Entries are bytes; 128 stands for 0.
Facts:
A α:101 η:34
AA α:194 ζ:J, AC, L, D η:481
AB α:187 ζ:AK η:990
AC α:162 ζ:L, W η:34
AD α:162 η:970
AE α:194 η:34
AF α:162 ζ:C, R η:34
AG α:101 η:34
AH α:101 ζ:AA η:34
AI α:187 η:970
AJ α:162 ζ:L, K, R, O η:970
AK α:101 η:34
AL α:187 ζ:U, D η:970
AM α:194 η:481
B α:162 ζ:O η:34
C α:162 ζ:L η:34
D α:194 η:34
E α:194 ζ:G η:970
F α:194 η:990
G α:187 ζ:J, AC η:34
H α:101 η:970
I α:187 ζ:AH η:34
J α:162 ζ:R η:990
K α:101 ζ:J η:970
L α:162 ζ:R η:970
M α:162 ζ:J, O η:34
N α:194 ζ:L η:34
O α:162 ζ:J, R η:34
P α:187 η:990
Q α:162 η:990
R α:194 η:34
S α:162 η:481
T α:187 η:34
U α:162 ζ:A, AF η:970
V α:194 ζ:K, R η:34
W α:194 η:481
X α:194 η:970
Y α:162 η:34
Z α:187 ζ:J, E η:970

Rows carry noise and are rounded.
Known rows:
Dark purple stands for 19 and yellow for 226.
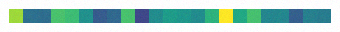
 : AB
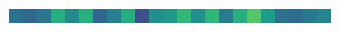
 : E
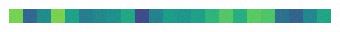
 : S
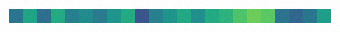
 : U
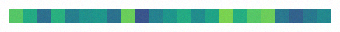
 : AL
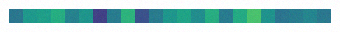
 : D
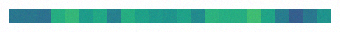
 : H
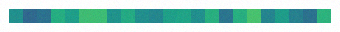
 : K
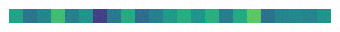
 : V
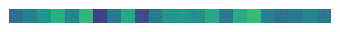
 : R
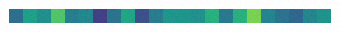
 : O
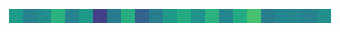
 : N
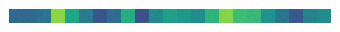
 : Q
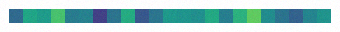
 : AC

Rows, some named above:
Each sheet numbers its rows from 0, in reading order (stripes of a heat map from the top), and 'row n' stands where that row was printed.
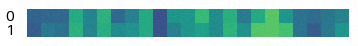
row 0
E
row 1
L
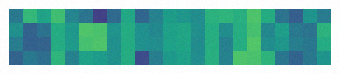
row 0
Y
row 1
K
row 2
K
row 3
L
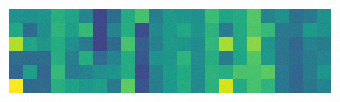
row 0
AG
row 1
W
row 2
T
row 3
E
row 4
U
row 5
AI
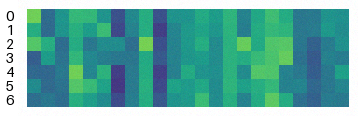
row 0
AM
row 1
W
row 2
AL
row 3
AD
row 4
J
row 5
F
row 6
X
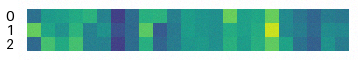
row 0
AK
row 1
G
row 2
Y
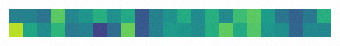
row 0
AJ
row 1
I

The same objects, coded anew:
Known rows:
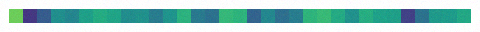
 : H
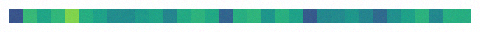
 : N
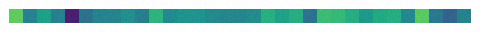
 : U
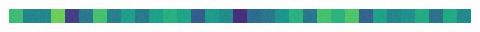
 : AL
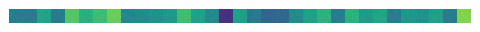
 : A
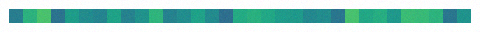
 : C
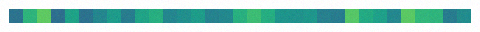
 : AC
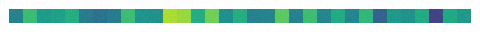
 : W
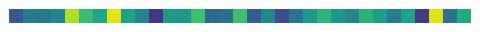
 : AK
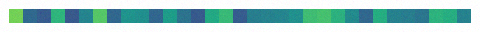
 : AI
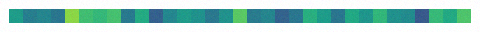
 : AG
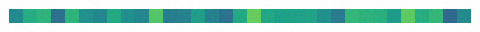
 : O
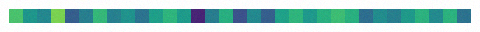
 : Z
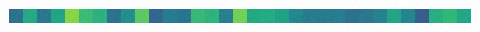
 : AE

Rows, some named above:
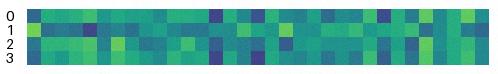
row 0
I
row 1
AD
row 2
G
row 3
I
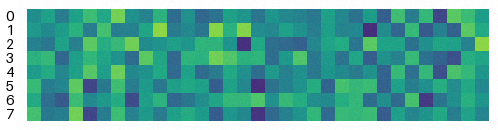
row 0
T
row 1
F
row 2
A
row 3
AM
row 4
T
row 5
AL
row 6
X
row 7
AL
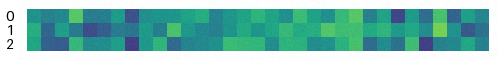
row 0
E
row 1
L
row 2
X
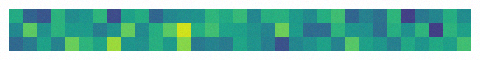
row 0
X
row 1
AA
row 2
AH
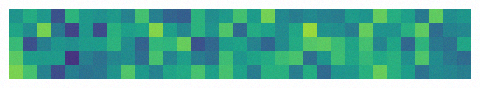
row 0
Y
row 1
J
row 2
K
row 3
AJ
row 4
S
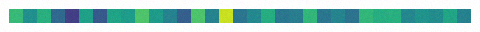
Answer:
Q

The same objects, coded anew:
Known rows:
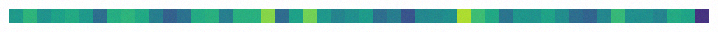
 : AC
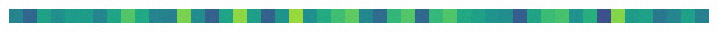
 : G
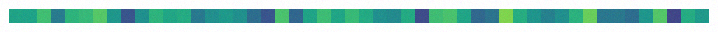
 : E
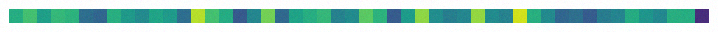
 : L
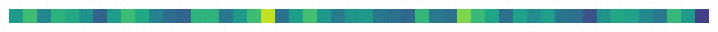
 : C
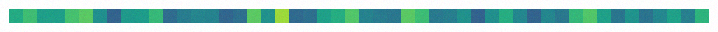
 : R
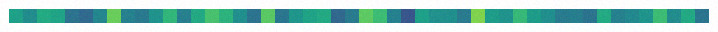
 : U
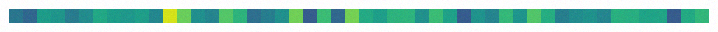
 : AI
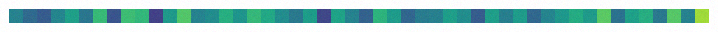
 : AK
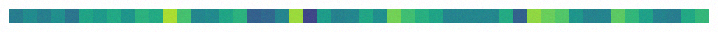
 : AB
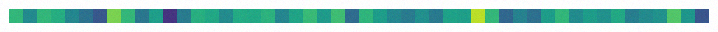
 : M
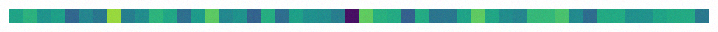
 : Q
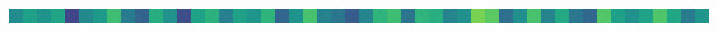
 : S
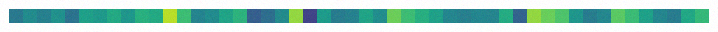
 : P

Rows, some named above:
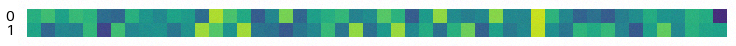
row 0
L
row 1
K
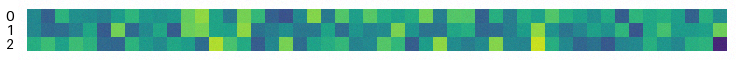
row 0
Z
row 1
H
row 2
L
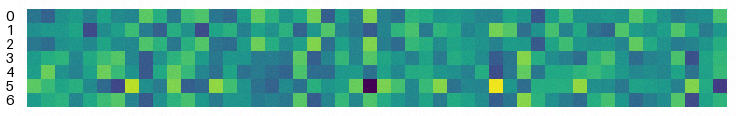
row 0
T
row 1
S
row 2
I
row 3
X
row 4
F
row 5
J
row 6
X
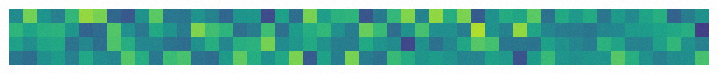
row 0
AA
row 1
AJ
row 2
Y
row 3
T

